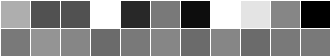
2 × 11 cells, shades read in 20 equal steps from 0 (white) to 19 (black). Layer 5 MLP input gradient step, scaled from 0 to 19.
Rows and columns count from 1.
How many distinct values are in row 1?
9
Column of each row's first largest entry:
11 4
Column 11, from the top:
19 10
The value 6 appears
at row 1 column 1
